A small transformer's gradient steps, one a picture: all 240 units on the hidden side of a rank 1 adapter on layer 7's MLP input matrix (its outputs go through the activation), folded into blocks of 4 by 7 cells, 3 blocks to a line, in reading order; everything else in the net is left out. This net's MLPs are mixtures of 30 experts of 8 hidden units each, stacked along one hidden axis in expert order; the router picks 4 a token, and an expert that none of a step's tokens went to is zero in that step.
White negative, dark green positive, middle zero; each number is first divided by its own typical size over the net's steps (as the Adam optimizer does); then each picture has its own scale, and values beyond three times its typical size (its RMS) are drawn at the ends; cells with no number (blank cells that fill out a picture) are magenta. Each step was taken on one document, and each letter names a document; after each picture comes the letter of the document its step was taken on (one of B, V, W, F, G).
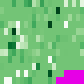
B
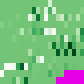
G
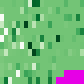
B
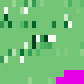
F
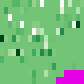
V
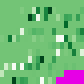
G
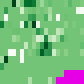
F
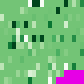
B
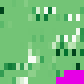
G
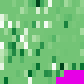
B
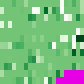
G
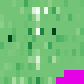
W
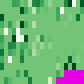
B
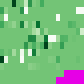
F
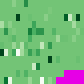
W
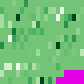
W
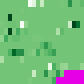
V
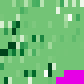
B
